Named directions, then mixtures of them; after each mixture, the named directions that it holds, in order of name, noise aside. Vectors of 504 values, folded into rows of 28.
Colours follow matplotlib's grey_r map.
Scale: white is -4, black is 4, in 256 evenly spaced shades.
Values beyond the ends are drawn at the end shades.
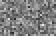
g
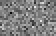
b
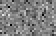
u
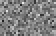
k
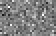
u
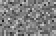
g, k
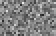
k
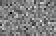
b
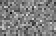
b, k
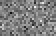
b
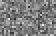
g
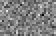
k, u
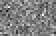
k, u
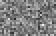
g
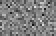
b, u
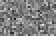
g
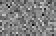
b, u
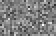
b, g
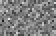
g, k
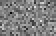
b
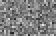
g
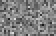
g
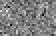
k, u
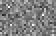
b, u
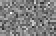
b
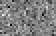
u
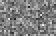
g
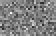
b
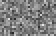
g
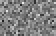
k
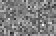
b, g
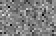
u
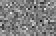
b
